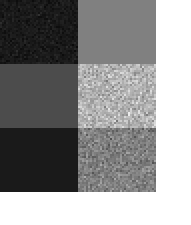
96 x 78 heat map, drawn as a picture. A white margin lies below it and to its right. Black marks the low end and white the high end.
It is made of 3 by 2 panels. Panel 1,1: very low, fine-grained, faint in contrast. Panel 1,2: middling, flat. Panel 2,1: low, flat. Panel 2,2: high, fine-grained. Panel 3,1: very low, flat. Panel 3,2: middling, fine-grained.
